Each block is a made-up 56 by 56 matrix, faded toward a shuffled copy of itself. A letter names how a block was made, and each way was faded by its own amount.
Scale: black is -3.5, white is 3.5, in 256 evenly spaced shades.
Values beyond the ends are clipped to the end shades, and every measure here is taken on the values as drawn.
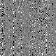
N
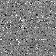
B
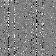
N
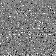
B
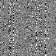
N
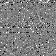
B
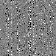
N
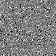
B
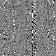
N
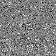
B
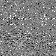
B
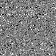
B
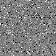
B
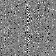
N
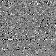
B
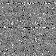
B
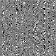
N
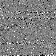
B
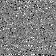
B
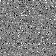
B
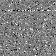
B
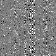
N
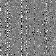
N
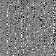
N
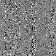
N
